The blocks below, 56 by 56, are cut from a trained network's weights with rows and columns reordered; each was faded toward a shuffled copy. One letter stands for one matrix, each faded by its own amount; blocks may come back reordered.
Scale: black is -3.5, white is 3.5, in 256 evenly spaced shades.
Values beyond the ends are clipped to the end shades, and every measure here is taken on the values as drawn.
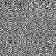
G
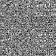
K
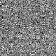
K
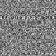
G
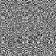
G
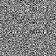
G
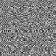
G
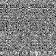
K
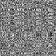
G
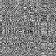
G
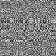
G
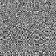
G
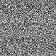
K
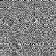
G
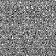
K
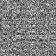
K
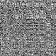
K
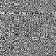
G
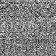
K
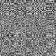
G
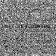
K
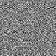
G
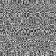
G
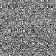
K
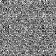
K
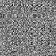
G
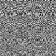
G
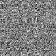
K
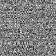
K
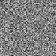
G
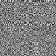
G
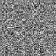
G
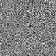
G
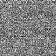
K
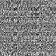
K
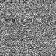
K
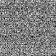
K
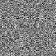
G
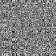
G
